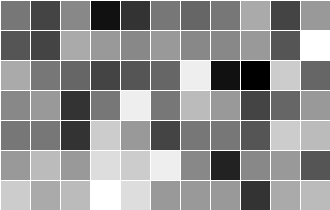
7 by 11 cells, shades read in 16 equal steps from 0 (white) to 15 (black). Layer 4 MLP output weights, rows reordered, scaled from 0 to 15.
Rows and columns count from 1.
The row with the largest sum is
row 1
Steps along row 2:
up down up up down up same down up down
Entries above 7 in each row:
8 3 8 5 7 2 1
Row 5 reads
8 8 12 3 6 11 8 8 10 3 4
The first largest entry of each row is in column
4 2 9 3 3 8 9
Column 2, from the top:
11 11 8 6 8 4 5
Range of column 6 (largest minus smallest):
10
